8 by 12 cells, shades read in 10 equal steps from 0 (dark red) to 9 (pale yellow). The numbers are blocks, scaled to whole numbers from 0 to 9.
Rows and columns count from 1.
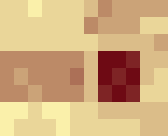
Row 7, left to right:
9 9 8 9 9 8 8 7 7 7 7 7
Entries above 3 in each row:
12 12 12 9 9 9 12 12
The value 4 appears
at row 5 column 6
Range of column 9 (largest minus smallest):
8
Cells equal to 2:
0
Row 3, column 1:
8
